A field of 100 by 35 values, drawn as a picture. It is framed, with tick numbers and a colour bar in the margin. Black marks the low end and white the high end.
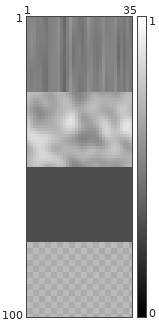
The table splits into 4 rows of 1 panel. Panel 1,1: middling, streaked downward, faint in contrast. Panel 2,1: high, blotchy. Panel 3,1: low, flat. Panel 4,1: high, checkered, faint in contrast.
